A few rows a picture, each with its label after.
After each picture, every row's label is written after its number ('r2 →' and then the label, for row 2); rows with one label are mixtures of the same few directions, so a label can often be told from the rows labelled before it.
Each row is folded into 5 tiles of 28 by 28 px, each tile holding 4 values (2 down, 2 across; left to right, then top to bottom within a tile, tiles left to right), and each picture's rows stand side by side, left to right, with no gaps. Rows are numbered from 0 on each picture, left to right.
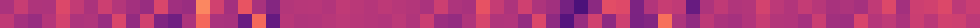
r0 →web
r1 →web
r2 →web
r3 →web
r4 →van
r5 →web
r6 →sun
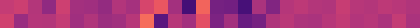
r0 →sun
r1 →sun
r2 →web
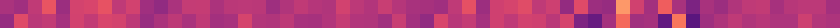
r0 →sun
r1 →van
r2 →web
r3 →sun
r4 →web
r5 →van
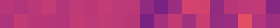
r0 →sun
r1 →van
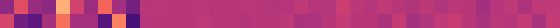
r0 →web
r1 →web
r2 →web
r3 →web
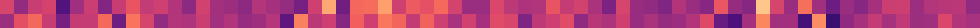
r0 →web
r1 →sun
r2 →sun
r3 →van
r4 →sun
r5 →web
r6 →van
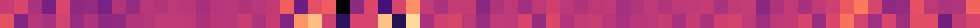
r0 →sun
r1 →web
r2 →web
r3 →web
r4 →web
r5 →web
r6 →van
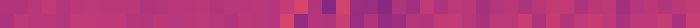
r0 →sun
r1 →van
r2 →sun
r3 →web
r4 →web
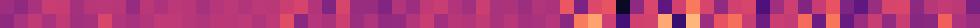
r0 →van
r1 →web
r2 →sun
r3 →sun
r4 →web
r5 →web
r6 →van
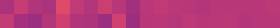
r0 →web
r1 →van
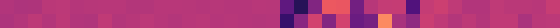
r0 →van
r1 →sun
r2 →van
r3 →van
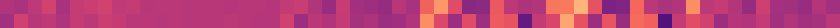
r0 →sun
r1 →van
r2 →sun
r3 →van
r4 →van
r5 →sun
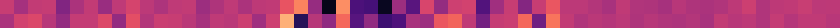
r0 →web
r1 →web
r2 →sun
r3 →web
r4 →sun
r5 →sun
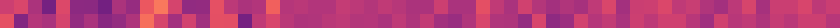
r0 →sun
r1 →van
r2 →web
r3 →web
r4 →sun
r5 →sun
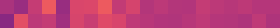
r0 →sun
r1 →web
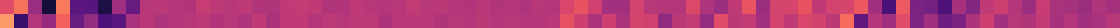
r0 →sun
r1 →web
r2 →van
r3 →sun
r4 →van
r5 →sun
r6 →sun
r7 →sun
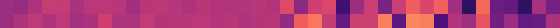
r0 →van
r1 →sun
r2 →web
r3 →sun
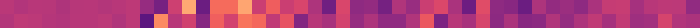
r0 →web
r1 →sun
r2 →sun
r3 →sun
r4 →van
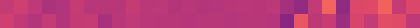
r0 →van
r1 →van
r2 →sun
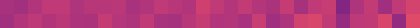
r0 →van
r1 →web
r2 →web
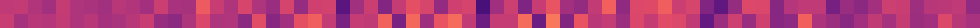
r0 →sun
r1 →web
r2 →web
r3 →web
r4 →sun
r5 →van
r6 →van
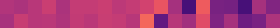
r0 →sun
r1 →sun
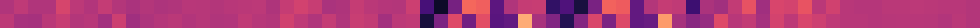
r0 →web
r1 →van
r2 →van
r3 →van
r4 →van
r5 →sun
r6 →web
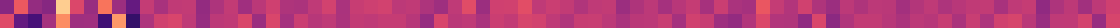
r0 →web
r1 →web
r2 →sun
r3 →sun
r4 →web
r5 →web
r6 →web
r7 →web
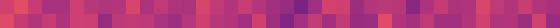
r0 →van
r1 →web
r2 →van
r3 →web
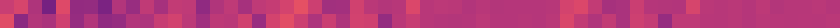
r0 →sun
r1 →web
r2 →van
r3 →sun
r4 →van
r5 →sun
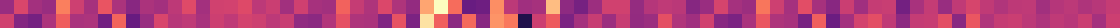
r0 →web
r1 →sun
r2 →web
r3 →van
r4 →van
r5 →web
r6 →web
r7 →web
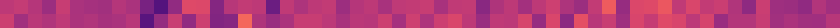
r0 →sun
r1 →van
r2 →web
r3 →web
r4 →sun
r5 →sun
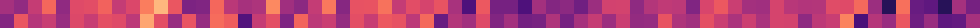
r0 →sun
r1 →van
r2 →sun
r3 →sun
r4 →van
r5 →van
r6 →sun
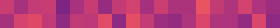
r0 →web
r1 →web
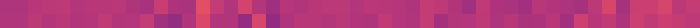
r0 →van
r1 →web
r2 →van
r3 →sun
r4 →sun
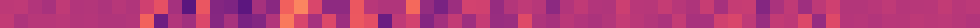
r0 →sun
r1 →sun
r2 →van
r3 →van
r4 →web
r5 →web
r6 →sun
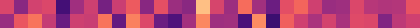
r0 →web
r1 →web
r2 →van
